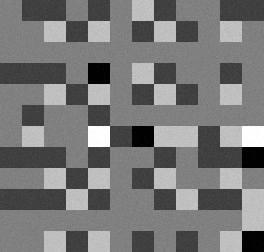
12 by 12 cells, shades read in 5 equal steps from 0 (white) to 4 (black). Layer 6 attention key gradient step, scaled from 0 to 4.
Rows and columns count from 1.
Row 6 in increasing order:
2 2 2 2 2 2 2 2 2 2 3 3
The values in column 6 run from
2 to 3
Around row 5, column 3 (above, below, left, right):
3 2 2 3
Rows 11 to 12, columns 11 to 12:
2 1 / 1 4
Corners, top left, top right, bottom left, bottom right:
2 3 2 4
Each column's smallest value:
2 1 1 1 0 2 1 1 1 2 1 0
